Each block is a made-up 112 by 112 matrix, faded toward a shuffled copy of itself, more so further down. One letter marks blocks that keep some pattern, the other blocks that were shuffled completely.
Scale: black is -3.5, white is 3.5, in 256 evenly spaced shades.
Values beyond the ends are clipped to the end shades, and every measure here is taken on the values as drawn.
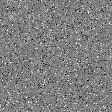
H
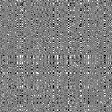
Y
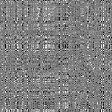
Y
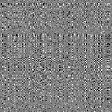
Y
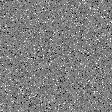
H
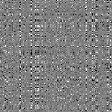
Y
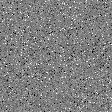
H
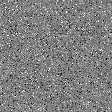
H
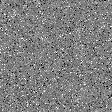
H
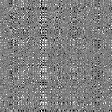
Y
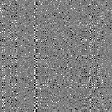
Y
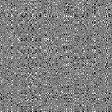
Y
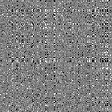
Y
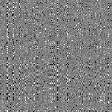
Y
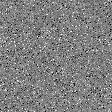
H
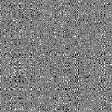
Y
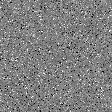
H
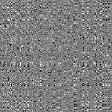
Y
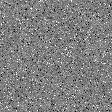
H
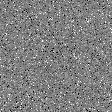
H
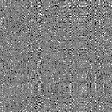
Y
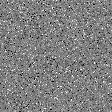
H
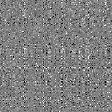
Y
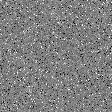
H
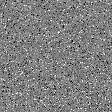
H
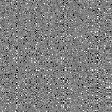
Y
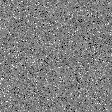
H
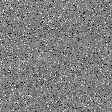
H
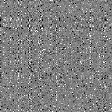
Y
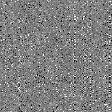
Y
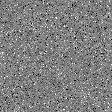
H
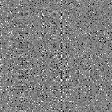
Y
